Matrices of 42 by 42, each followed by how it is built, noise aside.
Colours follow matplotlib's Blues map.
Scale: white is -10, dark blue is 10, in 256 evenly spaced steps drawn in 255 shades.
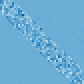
banded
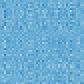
low rank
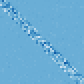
banded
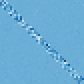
banded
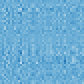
low rank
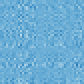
low rank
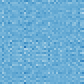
low rank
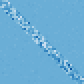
banded
